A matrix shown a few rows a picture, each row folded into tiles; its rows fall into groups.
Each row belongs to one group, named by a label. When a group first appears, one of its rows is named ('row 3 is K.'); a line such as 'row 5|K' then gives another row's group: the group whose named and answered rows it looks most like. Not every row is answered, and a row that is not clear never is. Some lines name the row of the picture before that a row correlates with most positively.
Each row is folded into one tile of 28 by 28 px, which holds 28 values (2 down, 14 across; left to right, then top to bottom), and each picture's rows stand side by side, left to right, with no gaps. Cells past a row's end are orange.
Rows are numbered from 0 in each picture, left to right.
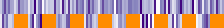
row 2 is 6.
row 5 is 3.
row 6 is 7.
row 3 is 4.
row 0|4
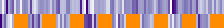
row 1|7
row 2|7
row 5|4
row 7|3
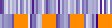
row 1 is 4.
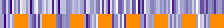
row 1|7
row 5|7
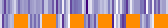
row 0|4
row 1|3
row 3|7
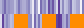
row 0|4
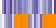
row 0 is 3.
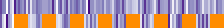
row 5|4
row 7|3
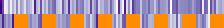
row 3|6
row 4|6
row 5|4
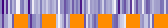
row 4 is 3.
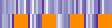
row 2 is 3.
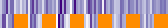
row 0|6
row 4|7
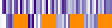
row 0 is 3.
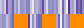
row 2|6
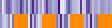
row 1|4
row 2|7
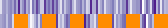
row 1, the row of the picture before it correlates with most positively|0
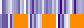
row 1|4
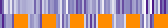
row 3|3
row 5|6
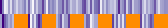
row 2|6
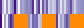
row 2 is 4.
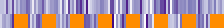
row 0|6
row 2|6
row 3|7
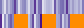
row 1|6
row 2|6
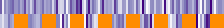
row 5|7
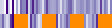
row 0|6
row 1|4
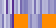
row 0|6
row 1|6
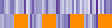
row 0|7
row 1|4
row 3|6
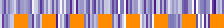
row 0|4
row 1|7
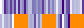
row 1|3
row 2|6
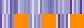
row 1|6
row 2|3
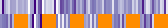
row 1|6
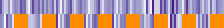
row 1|3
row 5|6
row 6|4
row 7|3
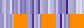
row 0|6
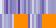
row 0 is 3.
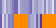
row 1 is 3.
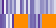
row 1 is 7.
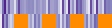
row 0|4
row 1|3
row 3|6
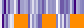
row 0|4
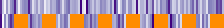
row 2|7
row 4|7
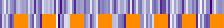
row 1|6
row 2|4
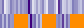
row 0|7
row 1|3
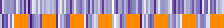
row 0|3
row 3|4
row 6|3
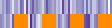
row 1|4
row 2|6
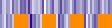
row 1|3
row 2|4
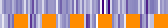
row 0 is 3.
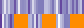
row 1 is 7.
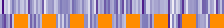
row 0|7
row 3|6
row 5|7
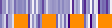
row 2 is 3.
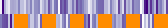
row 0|7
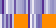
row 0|3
